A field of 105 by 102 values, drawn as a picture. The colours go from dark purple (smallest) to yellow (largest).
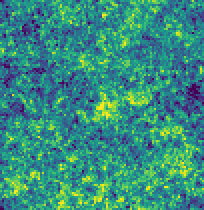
Odd rows or columns: none. Stripes: none. Histogram: bell-shaped. Grain: blotchy. Average level on the scale: 50%. Mirror symmetry: none.
